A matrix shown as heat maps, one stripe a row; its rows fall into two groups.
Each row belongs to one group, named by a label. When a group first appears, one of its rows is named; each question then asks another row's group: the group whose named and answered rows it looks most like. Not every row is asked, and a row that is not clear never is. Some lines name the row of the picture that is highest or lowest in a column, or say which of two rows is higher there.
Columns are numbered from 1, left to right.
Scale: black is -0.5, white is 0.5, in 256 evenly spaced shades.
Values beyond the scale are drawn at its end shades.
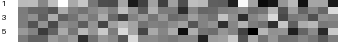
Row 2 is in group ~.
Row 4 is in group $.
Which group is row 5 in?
~
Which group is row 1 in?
$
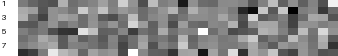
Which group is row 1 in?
~
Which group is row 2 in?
~
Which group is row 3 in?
$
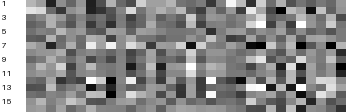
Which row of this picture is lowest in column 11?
10
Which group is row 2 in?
$
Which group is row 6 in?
$
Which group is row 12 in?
$
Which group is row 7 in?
~
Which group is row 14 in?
$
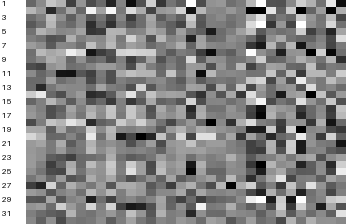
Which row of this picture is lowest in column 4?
11
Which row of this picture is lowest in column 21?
27
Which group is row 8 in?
$
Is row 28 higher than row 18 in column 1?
Yes
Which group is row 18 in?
$
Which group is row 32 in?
$
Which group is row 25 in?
~
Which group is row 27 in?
$
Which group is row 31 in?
~
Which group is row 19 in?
~
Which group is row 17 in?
~
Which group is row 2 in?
~
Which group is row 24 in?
~
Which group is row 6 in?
~
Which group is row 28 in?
~
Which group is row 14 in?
$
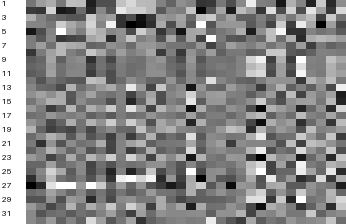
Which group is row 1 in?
$
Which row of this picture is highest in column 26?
5
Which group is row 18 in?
~
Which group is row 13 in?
~
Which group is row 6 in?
$
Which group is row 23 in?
~
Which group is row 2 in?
$
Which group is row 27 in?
$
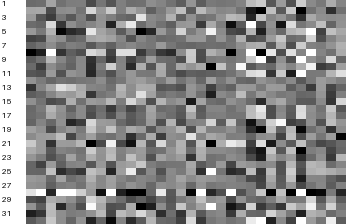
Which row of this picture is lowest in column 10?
28
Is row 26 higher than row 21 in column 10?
Yes
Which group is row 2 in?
~
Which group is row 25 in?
$
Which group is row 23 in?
~
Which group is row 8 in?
$
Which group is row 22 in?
~
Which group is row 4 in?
$
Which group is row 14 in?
$
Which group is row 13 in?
$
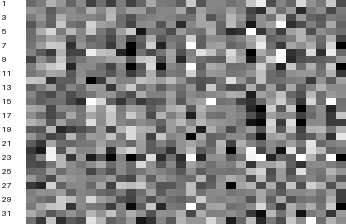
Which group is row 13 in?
$
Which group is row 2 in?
~
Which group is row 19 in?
$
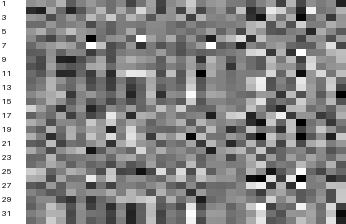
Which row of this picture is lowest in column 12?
25
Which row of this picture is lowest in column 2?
2
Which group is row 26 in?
~
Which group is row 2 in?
$
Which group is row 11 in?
$
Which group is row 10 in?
$
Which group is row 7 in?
$
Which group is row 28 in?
~
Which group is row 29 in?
$
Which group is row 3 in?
~
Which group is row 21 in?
$
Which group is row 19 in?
$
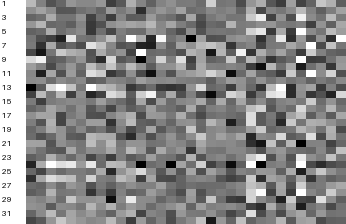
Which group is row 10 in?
~
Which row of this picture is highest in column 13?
14
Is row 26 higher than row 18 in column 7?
Yes
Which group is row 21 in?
~
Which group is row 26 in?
$
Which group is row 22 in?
~
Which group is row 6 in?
~
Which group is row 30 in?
~
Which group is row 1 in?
$
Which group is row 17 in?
$
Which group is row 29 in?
$
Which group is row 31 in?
$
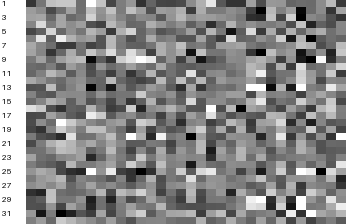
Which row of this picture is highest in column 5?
20
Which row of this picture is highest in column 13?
9
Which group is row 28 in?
$
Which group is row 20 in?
~
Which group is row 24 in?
~
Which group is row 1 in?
$
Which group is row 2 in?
~
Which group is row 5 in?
$
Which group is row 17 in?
$
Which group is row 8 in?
~
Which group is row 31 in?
$
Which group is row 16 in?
$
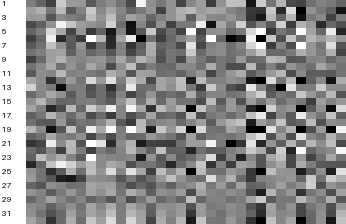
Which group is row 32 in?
~
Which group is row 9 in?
$
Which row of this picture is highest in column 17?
5
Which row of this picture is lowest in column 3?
19
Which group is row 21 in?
$
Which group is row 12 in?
~
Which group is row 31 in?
~
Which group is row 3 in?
~
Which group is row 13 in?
$
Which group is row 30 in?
~
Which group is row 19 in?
~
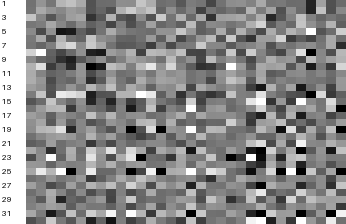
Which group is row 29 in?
$
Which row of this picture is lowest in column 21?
23
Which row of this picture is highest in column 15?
10
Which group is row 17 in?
~
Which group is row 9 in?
$
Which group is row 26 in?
$
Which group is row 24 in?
~
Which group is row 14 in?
$
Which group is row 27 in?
~
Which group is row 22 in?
~
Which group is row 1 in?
$
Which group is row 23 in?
$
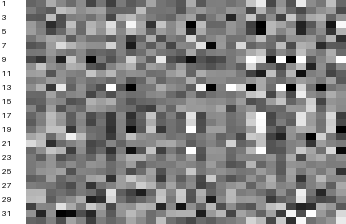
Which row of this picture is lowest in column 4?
31
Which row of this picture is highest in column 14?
9
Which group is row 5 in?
~
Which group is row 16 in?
$
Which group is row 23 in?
$
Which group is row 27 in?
$
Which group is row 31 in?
$
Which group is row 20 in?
$
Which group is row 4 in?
~
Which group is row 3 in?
$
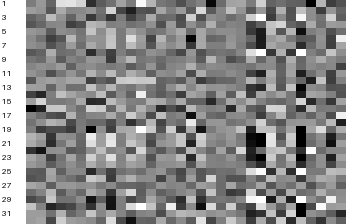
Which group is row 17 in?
~
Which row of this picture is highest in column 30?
30
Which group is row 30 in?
$
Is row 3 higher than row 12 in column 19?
Yes
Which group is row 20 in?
~
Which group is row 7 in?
~
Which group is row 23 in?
~
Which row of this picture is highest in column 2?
15
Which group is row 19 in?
$
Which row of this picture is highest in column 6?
1
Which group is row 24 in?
~
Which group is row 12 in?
$
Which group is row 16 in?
$
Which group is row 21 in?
~
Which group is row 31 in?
~
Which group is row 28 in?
$
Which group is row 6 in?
~
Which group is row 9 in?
$
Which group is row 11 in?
~
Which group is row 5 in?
~
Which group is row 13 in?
~
